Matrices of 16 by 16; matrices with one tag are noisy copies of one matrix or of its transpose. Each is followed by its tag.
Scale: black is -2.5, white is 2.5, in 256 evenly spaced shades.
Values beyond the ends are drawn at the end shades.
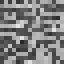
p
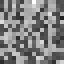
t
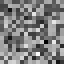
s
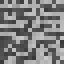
p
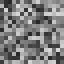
s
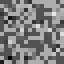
s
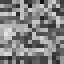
t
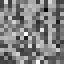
t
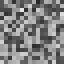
s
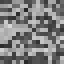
t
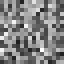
t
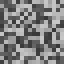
s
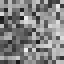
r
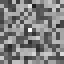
s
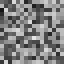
s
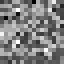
t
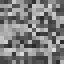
t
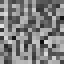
p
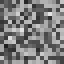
s
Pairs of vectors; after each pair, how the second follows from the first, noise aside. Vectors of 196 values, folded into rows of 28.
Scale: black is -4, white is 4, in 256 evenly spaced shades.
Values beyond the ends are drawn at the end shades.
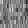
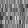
reversed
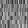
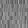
shrunk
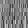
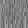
shrunk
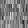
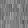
shrunk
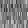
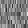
sign-scrambled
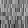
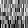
scaled up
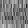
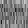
reversed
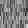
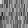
reversed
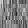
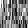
scaled up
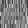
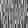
reversed
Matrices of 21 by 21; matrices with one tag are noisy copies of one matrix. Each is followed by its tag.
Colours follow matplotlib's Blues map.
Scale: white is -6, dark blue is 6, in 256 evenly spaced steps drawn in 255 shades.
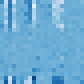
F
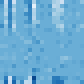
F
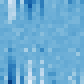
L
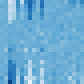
L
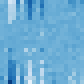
L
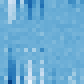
L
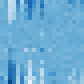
L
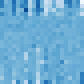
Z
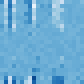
F
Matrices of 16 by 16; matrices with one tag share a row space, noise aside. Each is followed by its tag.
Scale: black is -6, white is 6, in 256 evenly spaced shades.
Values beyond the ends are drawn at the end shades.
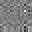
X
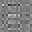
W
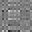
W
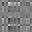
W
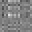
W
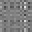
X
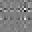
X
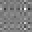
X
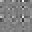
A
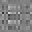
W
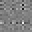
A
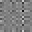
A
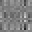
X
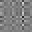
A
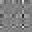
A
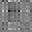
W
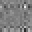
X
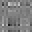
W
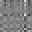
X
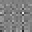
A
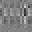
X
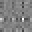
A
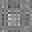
W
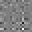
A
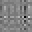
X
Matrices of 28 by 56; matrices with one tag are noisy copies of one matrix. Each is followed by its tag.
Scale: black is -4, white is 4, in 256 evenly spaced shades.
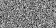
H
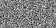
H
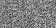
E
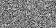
E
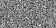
H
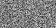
E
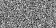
H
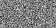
H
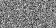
H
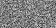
E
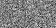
E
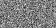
H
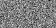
H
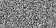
H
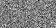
E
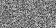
E
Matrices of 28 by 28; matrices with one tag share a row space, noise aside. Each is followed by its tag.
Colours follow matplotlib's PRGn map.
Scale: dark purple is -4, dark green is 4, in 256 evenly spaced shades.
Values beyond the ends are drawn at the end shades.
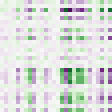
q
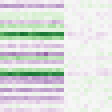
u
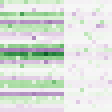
u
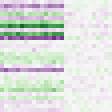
u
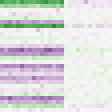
u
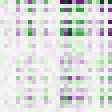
q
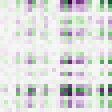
q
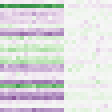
u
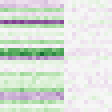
u
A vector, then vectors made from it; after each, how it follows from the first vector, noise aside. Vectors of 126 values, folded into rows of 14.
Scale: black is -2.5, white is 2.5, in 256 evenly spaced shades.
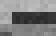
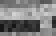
wrapped around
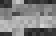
wrapped around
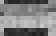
wrapped around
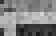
wrapped around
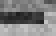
reversed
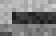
copied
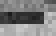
reversed
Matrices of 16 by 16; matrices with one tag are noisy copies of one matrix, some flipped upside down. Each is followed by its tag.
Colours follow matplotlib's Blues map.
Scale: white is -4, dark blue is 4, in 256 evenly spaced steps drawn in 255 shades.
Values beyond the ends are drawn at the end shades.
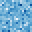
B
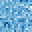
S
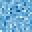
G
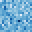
G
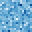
B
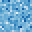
B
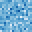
G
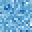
S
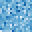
G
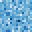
G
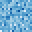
G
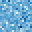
B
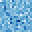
G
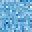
S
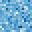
B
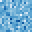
G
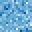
S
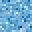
B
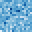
G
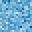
B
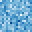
G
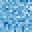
S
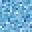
B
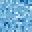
S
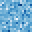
B
